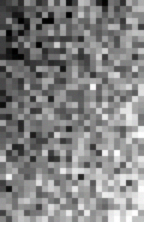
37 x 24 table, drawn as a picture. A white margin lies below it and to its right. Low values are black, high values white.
Slope: up to the bottom right. Average level on the scale: 50%. Stripes: none. Ninth with the lowest average: top left.
